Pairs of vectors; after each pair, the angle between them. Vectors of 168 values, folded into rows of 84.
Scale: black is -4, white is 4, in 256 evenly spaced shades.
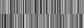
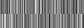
nearly opposite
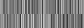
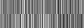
nearly parallel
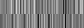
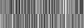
nearly opposite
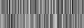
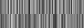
nearly opposite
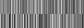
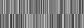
partly opposed
